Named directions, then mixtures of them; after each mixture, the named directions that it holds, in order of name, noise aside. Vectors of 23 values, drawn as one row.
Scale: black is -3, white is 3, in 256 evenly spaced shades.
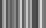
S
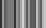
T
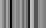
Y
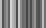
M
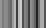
M, S, Y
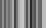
M, T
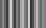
T, Y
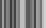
T, Y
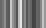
M, S, T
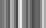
M, S, T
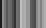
S, T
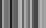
S, T, Y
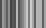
M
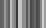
M, S, T
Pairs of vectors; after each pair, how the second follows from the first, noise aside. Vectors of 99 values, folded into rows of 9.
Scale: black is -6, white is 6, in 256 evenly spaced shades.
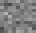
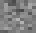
wrapped around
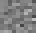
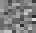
scaled up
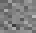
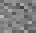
reversed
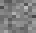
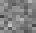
reversed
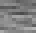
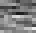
scaled up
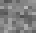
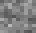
reversed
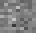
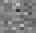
wrapped around
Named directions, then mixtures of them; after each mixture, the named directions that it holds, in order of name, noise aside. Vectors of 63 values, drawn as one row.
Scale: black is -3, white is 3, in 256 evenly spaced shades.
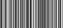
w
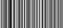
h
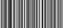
h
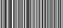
h, w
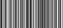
w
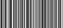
h, w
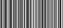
h, w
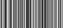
h, w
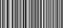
h, w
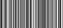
w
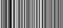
h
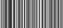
h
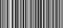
h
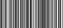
w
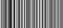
h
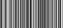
w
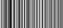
h
